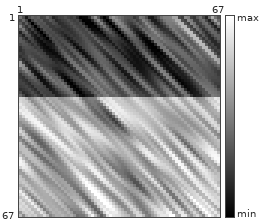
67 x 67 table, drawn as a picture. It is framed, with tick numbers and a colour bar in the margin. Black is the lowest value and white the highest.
The bottom right is the ninth with the highest average. A horizontal seam about 40% of the way down splits the table, and the bottom part is higher. The grain runs diagonally down to the right.
